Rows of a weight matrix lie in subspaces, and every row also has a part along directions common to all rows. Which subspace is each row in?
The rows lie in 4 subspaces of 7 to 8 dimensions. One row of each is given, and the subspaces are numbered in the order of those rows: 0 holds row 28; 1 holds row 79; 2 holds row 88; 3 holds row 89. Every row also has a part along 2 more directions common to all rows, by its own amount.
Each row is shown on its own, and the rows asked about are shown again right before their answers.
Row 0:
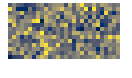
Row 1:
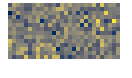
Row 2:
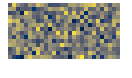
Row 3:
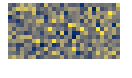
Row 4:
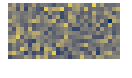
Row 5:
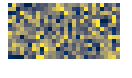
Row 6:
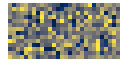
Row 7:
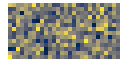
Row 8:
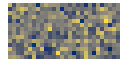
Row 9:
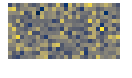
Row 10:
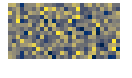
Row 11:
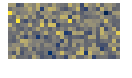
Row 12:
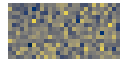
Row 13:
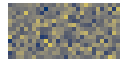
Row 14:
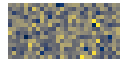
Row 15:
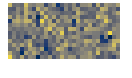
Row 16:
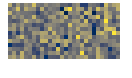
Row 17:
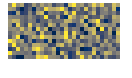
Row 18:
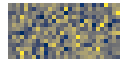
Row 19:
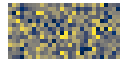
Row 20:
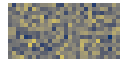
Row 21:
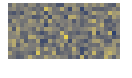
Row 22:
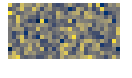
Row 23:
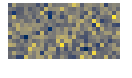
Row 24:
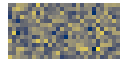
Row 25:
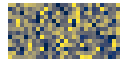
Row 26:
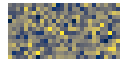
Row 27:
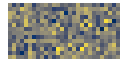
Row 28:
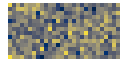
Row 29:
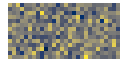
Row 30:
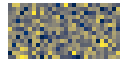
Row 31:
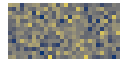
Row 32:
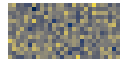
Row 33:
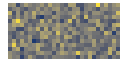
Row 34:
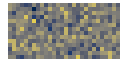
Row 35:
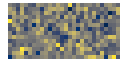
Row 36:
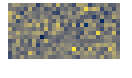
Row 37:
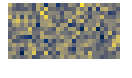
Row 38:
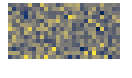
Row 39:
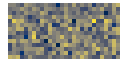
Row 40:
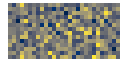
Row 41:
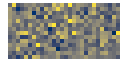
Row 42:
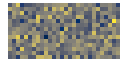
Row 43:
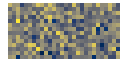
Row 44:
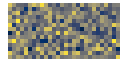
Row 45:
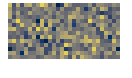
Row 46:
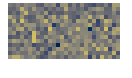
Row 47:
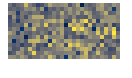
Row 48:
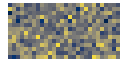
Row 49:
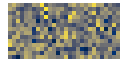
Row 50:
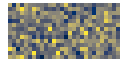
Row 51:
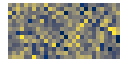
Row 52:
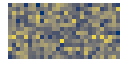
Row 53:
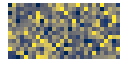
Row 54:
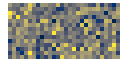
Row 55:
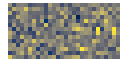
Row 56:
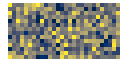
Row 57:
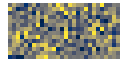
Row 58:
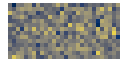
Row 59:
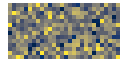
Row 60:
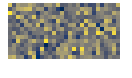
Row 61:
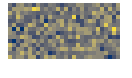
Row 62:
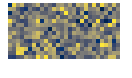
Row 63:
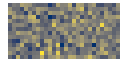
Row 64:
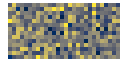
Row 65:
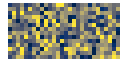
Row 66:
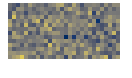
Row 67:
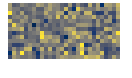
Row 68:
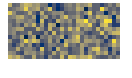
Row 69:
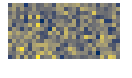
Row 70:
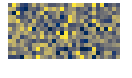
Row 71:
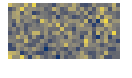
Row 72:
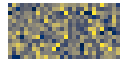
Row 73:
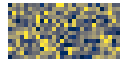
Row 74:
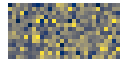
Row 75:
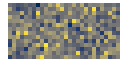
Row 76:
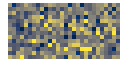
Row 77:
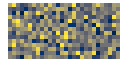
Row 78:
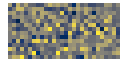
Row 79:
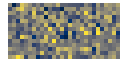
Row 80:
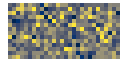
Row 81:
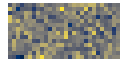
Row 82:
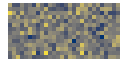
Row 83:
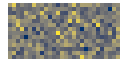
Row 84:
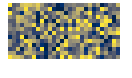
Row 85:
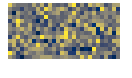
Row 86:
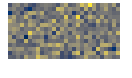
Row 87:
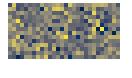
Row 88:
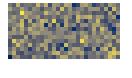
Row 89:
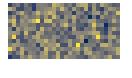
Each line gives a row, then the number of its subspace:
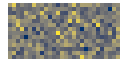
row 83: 2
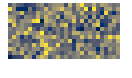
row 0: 3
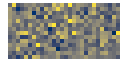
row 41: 1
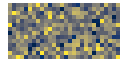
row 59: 2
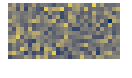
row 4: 3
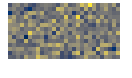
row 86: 0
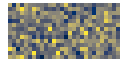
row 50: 0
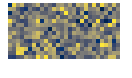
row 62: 0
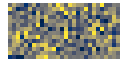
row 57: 0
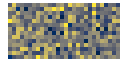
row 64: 3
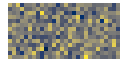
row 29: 0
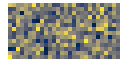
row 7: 3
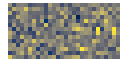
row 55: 2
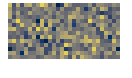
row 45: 2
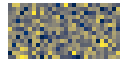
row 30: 0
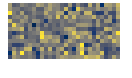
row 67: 3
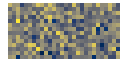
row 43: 1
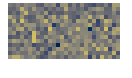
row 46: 1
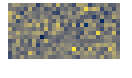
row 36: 0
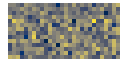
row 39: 1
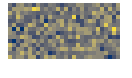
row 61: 2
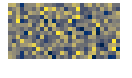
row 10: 1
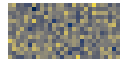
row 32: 2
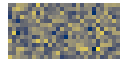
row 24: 0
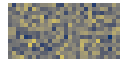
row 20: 2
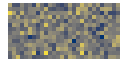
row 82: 3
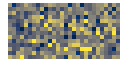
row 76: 2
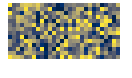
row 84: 1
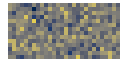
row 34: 2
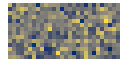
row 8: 0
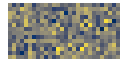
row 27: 0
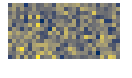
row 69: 3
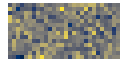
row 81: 0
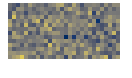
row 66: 2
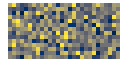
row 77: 1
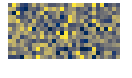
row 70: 3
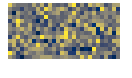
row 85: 0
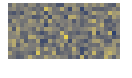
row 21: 3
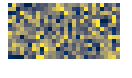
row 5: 2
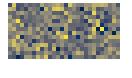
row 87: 1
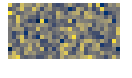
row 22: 3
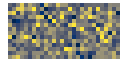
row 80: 3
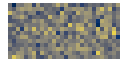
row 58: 2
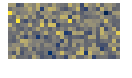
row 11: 1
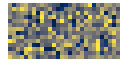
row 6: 1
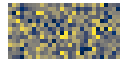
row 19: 3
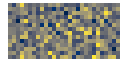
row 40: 1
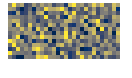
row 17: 0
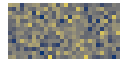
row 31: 1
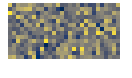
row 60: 0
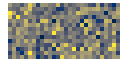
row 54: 0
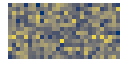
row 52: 0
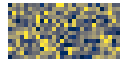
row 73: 2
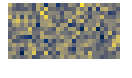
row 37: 3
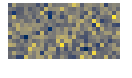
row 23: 2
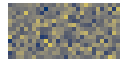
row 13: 0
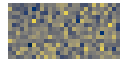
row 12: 2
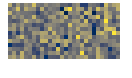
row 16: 3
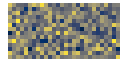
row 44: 2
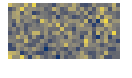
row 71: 3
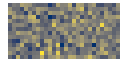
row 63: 1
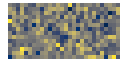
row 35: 3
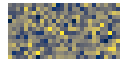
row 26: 3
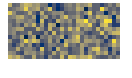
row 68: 1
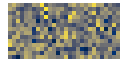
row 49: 1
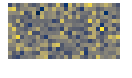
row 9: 1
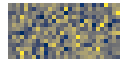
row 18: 3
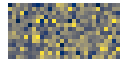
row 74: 1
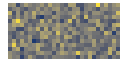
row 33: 1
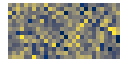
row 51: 3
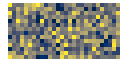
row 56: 0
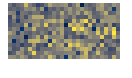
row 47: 2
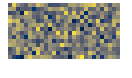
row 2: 0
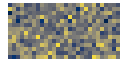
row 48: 1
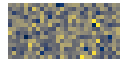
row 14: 2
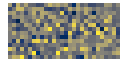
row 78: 0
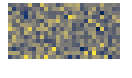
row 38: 2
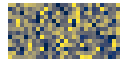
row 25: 2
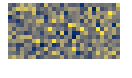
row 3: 3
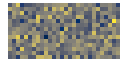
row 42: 1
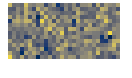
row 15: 3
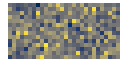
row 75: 0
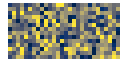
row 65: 2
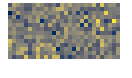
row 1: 0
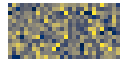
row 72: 3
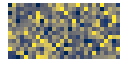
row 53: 2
